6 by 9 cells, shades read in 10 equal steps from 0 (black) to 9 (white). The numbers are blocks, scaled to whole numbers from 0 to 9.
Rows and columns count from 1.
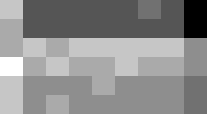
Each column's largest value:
9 7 7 7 7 7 7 7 5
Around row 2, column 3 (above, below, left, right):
3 6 3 3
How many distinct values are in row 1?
4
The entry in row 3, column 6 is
7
